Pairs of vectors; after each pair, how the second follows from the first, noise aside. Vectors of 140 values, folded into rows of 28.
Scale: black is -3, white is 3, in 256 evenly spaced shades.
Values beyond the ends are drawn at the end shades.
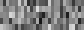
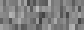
shrunk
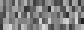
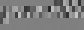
partly zeroed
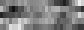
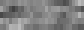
shrunk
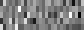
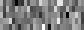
shuffled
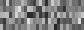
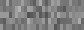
shrunk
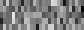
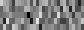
shuffled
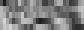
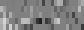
partly zeroed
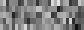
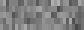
shrunk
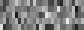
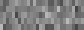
shrunk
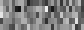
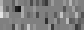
partly zeroed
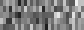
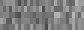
shrunk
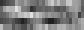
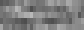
shrunk
